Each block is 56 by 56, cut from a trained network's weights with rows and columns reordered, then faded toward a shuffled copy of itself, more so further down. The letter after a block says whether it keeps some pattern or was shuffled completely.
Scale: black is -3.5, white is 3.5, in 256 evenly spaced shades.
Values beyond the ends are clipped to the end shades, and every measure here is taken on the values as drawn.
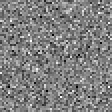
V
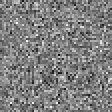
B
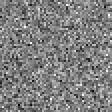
V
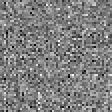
B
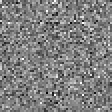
B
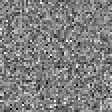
V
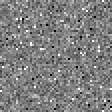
V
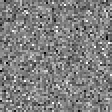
V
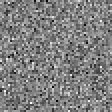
V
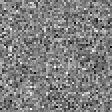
B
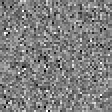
B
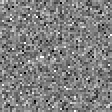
V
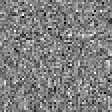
B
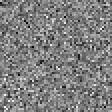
V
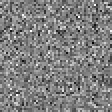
B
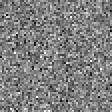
V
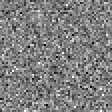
V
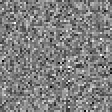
B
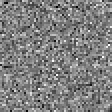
V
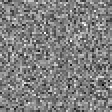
B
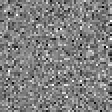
B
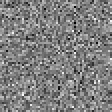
B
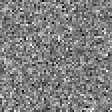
V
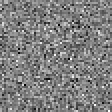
B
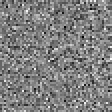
B
